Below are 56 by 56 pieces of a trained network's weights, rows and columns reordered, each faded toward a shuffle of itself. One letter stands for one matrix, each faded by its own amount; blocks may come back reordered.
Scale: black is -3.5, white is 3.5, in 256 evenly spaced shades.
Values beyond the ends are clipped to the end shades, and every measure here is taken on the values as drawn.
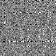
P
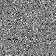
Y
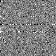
P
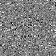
Y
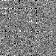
P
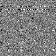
P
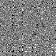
P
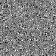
Y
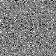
Y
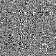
P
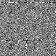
P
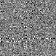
P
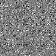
Y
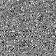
Y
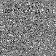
Y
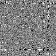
P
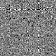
P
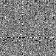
P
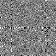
P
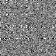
P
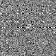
P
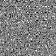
Y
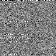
P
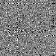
P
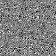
Y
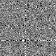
P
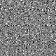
Y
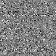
Y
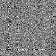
P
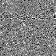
Y
